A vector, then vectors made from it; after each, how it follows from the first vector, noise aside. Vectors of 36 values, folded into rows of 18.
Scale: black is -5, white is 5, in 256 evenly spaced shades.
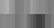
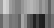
scaled up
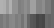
copied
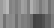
copied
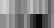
scaled up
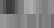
wrapped around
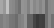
copied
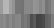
copied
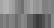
copied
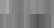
shrunk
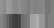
wrapped around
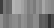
wrapped around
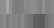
shrunk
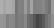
copied
